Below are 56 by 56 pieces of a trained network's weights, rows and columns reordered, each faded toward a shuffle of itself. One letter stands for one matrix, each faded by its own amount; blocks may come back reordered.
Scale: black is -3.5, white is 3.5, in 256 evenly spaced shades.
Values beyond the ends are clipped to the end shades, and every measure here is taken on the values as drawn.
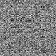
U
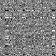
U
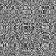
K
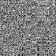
U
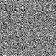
U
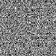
U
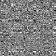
U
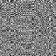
K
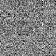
U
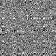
U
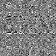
U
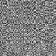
K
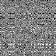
U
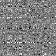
U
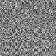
K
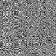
K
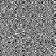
K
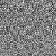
K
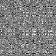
U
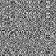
K
